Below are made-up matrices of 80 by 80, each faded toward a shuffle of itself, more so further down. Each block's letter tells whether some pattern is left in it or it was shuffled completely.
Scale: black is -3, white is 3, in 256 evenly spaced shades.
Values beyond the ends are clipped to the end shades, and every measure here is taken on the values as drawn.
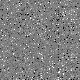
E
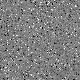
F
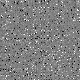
E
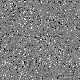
E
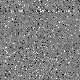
E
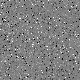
F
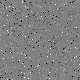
F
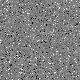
F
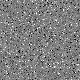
F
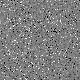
F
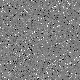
F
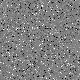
F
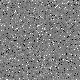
F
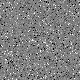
F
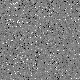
F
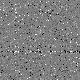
E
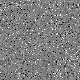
E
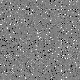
E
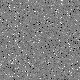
F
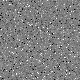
F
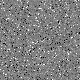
F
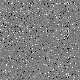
E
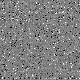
E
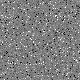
F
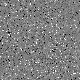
F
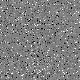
E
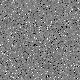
F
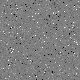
F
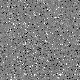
E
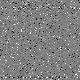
E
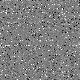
E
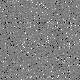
E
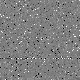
E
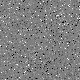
F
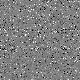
E
